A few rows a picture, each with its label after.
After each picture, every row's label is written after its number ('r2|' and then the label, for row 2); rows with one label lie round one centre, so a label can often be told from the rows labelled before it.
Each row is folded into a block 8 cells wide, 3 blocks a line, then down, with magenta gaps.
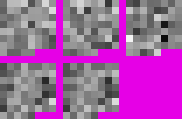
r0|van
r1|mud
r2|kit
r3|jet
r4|jet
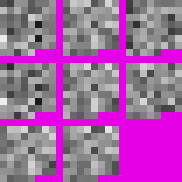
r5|kit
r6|van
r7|jet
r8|kit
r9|van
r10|mud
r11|van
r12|van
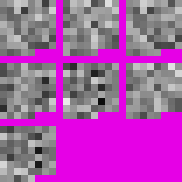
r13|mud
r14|van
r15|mud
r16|jet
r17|kit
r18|van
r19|kit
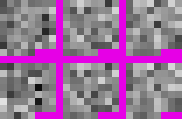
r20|jet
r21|mud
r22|van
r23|kit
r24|mud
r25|van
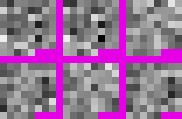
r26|kit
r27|kit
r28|van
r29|jet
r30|van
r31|jet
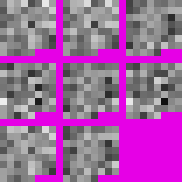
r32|van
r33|van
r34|jet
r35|kit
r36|jet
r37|kit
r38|van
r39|jet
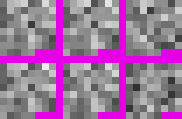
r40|van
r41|van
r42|mud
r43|van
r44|van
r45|jet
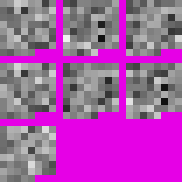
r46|mud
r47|kit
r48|jet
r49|mud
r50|jet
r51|kit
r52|van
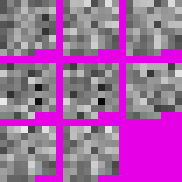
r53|jet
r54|van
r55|van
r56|kit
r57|kit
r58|mud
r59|van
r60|van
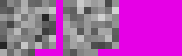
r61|jet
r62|mud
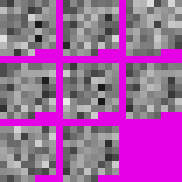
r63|kit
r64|jet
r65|van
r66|jet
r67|kit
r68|jet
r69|mud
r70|jet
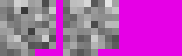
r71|mud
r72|van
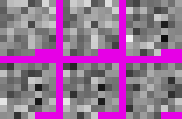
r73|van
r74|van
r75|kit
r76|kit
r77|kit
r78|jet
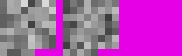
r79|van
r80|jet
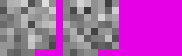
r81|van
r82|mud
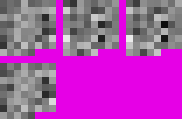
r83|jet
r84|kit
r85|kit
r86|jet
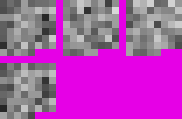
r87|jet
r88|mud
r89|van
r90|jet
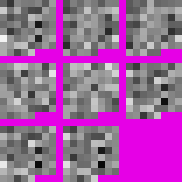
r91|kit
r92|jet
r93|jet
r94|mud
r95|van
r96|kit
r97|kit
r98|kit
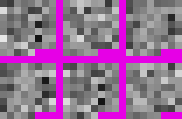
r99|kit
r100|mud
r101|jet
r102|jet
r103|kit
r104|mud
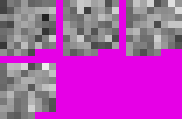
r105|jet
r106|mud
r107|van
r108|van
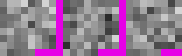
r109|van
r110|jet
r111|mud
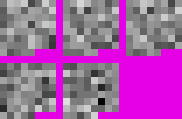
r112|van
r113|mud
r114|mud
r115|jet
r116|kit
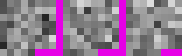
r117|jet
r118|mud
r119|van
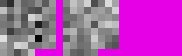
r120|kit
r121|van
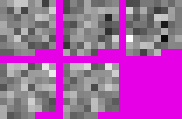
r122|mud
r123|jet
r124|kit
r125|van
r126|van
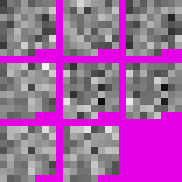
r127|jet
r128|mud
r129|jet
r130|van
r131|kit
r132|kit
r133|van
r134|van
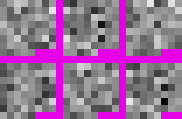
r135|mud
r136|kit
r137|van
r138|jet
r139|mud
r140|kit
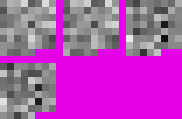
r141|van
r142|van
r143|kit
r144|kit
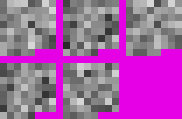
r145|van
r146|jet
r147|van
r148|jet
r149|mud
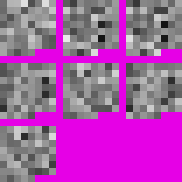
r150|van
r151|kit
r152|kit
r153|jet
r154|mud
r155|jet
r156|mud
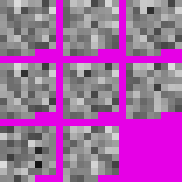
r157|mud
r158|van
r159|mud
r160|mud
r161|mud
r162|van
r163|kit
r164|van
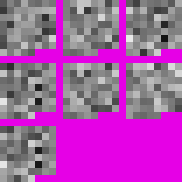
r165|jet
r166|mud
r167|kit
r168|kit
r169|mud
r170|van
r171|kit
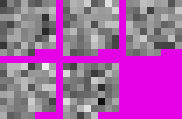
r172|jet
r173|van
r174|mud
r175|van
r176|kit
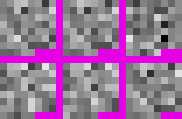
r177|mud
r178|mud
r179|kit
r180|van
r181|van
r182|mud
